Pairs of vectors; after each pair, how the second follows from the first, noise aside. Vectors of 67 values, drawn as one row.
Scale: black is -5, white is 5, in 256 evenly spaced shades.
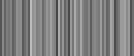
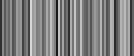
scaled up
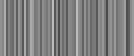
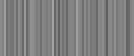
shrunk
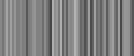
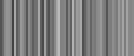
reversed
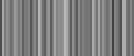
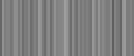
shrunk
